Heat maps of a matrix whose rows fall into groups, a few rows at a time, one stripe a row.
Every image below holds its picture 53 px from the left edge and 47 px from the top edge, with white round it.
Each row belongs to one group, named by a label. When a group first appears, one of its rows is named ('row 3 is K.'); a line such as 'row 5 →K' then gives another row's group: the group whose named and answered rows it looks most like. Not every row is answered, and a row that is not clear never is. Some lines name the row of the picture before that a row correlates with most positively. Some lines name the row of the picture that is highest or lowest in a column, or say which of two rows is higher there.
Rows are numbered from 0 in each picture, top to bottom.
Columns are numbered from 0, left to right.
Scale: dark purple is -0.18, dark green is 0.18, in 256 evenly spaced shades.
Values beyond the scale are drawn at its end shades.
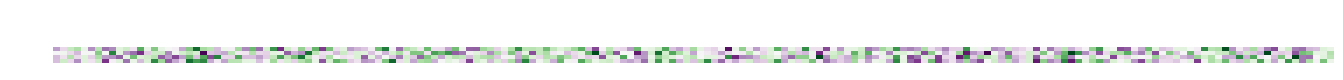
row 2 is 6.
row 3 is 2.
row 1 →2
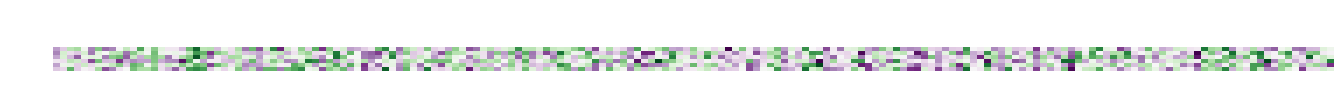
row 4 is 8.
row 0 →6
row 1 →8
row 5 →6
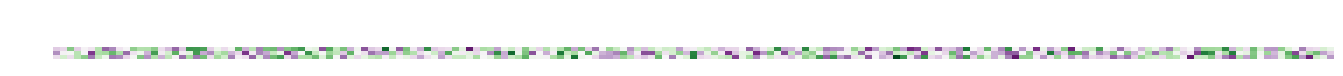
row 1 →8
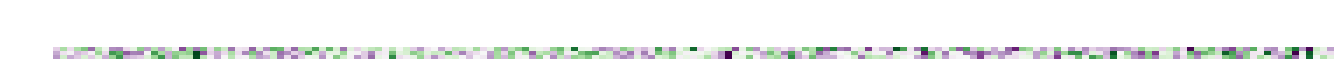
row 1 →2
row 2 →2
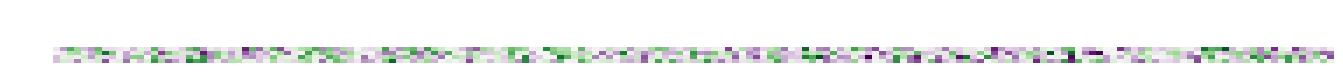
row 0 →6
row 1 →8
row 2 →8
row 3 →2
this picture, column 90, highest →3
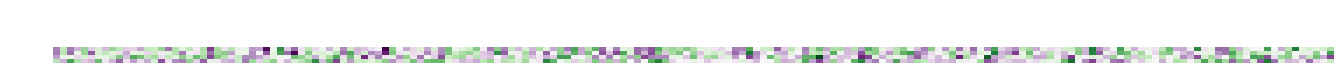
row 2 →8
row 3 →6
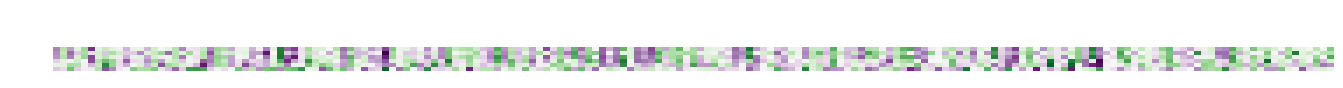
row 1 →2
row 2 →8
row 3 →8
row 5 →6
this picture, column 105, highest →1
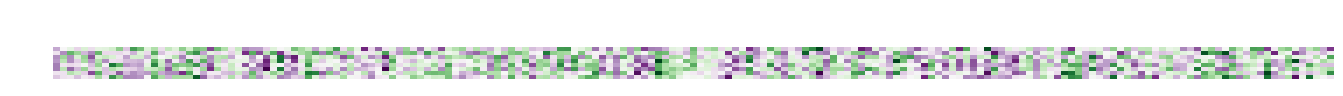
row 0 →8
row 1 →6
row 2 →8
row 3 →2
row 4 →2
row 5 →2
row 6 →6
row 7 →2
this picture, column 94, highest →0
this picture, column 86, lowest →0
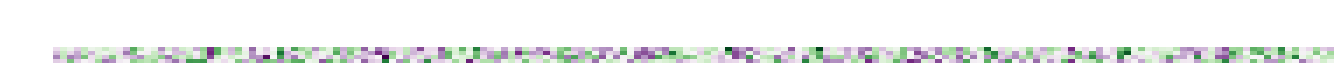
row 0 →8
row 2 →2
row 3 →6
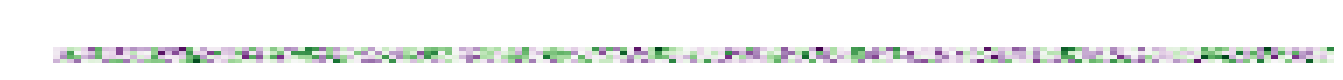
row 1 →6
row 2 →6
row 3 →2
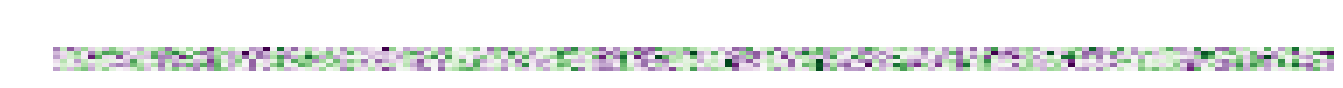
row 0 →2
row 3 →8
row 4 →8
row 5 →8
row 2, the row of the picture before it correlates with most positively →0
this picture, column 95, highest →5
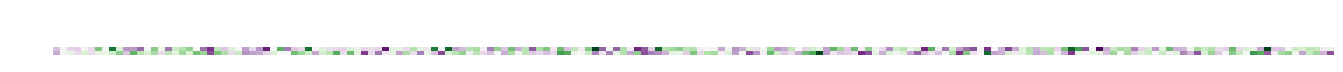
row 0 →2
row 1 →8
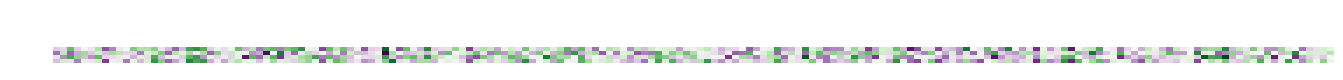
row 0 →6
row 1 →2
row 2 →6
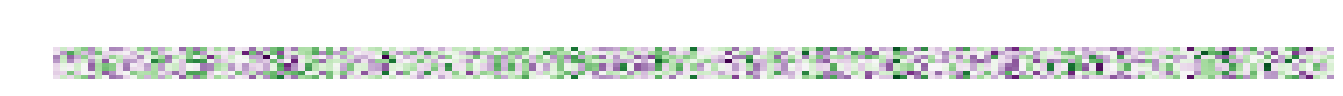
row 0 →8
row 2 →2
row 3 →2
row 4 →8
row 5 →8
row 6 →6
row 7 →8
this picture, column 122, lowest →6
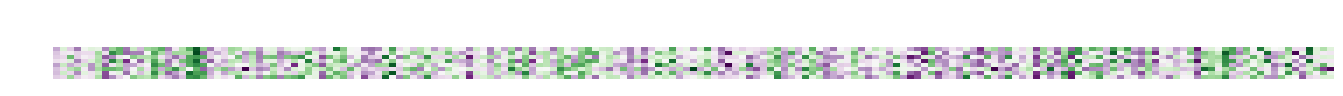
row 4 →2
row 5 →8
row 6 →2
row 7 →6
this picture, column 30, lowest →5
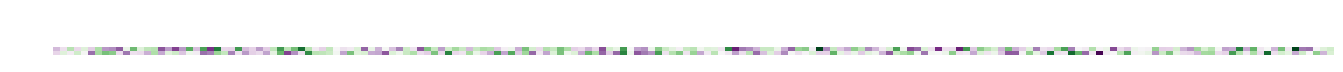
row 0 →6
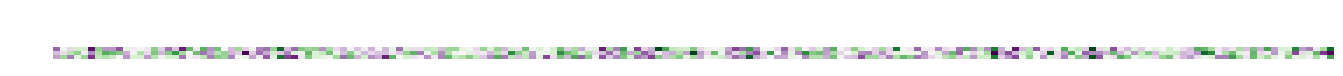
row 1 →8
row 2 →8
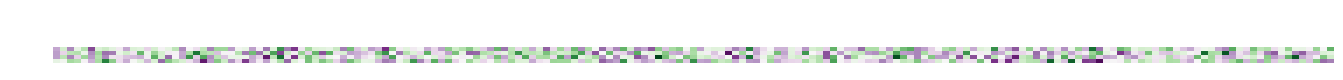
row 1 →6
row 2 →2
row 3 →8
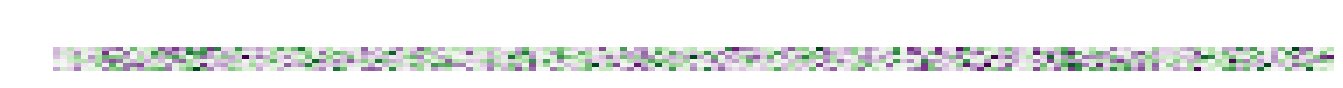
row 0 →6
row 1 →2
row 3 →6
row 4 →2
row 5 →2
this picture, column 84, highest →3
